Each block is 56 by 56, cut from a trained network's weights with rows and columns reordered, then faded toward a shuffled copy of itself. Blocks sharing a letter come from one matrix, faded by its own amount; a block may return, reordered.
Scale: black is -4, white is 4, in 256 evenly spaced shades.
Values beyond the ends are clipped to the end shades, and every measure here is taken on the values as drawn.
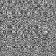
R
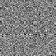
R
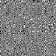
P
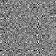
P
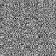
R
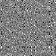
P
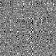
P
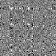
P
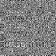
R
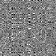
P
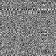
R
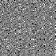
P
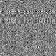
R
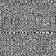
R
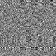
R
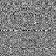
R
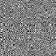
P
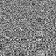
R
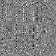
P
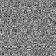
R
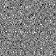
P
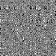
P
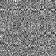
R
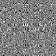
P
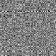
R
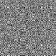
R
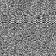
R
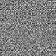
R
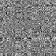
R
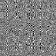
P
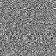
R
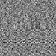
R
